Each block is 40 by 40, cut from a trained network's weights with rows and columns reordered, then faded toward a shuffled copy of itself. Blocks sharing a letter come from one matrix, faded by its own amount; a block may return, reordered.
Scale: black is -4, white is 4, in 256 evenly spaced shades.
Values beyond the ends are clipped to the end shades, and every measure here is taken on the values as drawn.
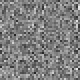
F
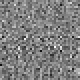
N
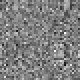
F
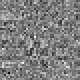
N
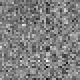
N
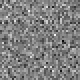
N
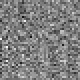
N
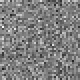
N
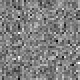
F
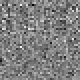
N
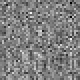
F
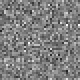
N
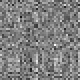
F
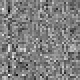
F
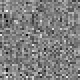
F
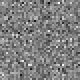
N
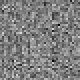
N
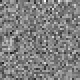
N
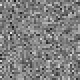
N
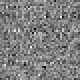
N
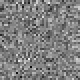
N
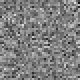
N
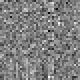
F
